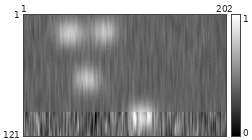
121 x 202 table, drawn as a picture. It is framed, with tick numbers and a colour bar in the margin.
There are four bumps. Most values sit low, with a long tail of high ones. A horizontal seam about 80% of the way down splits the table, and the top part is calmer.
